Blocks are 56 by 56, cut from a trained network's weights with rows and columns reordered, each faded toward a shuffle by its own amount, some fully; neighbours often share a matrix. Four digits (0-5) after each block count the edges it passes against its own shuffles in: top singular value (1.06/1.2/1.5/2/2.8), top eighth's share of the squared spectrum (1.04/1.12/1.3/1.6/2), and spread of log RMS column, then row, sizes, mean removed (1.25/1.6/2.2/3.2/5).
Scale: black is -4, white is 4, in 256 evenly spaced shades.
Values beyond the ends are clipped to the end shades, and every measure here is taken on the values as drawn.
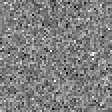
0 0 0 0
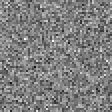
1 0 0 0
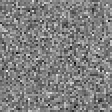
0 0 0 0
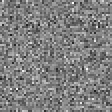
2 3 1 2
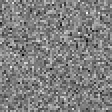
1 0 0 0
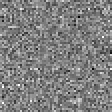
3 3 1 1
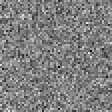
1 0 0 0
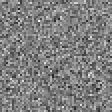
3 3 1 2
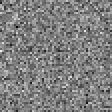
2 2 0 1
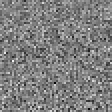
2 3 0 2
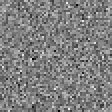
0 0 0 0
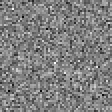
0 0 0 0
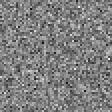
2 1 0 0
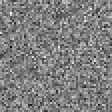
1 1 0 0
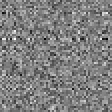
4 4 2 2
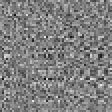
4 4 2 3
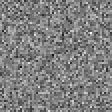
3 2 0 1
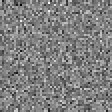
3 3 1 1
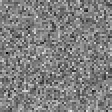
2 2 0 0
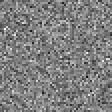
0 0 0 0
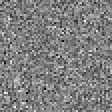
0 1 0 0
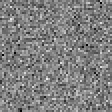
1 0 0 0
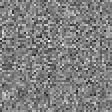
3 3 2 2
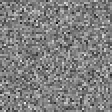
1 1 0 0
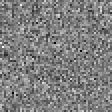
2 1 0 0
